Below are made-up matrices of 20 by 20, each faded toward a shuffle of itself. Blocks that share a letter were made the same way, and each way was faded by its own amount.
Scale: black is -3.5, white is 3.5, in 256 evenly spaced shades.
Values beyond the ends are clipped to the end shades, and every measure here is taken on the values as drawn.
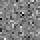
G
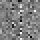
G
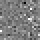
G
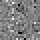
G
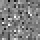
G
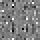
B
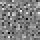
B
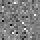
G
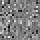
B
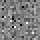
G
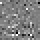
B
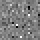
G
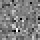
B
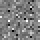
G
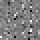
G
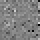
G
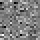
B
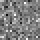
B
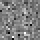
G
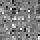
B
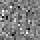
G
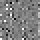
B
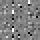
G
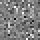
G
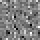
B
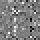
B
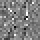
G
